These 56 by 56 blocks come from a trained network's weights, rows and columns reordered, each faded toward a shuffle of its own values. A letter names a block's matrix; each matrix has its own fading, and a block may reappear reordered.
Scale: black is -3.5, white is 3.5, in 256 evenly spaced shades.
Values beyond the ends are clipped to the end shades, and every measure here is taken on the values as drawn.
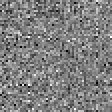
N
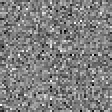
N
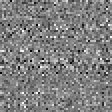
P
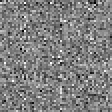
N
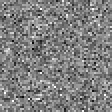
N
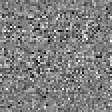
P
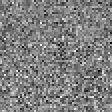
N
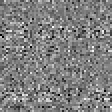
P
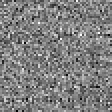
N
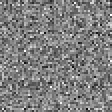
N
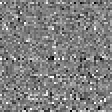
P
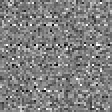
P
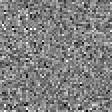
N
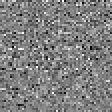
P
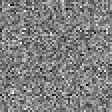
N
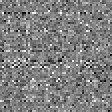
P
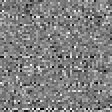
P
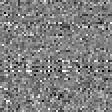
P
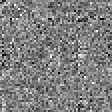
N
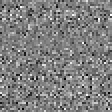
P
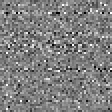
P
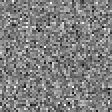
N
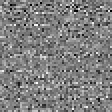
P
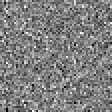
N
